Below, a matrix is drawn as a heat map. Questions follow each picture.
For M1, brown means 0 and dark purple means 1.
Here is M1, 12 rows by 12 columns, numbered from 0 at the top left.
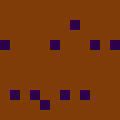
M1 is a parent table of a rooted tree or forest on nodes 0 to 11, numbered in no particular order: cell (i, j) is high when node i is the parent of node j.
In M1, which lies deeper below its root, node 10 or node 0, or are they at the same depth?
node 0
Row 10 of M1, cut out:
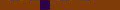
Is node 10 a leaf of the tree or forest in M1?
no
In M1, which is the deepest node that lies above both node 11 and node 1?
4
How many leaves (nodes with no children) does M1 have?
8
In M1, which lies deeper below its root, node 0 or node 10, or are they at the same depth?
node 0
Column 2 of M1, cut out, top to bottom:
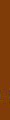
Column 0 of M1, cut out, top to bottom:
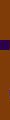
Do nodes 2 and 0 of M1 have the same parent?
no
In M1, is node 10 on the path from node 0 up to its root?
yes
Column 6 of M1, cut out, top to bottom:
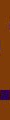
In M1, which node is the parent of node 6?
9
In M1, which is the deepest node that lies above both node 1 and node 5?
4
